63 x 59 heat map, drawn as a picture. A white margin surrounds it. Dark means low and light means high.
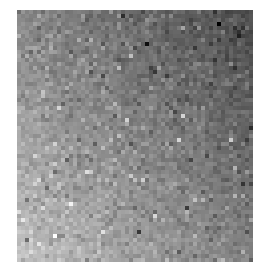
Neither half mirrors the other. No row or column stands out. There are no regular stripes. There is an overall slope up to the bottom left.
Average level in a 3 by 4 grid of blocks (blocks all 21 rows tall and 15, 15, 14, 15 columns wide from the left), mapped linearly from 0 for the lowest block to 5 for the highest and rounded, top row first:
3210 / 4321 / 5432
